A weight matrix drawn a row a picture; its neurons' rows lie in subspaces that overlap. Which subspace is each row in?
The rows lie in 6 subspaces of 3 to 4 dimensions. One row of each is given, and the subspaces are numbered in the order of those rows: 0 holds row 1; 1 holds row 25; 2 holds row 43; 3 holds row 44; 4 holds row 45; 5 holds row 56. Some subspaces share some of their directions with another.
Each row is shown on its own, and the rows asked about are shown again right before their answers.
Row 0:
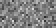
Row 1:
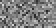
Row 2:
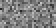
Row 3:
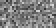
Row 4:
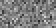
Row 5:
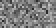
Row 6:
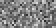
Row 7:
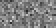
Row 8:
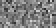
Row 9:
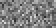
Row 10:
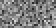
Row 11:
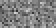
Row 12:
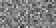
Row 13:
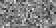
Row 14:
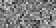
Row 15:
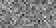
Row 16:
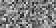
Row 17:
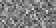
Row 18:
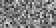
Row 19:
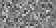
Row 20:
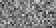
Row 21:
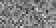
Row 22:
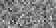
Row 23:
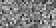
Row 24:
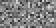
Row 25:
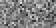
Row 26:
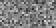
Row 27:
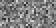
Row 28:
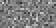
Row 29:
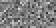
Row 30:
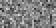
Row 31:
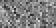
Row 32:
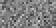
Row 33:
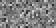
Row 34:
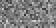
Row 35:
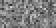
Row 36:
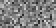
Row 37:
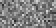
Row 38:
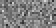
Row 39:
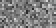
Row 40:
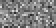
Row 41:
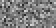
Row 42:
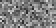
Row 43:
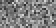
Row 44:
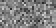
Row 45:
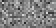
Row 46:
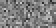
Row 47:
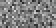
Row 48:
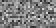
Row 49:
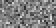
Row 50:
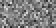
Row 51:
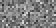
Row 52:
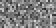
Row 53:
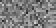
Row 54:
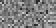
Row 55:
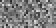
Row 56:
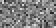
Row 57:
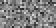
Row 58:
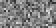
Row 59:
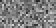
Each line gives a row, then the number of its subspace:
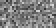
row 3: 2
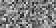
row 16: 2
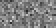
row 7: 0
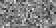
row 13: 5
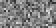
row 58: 5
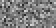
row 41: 0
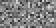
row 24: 4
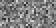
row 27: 2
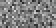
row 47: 2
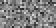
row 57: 5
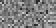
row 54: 5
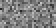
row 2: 2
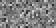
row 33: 2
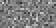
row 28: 5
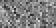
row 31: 0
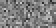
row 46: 5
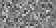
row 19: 0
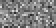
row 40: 0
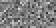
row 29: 4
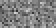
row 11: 0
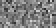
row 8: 2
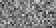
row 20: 4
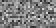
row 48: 4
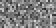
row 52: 2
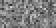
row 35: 5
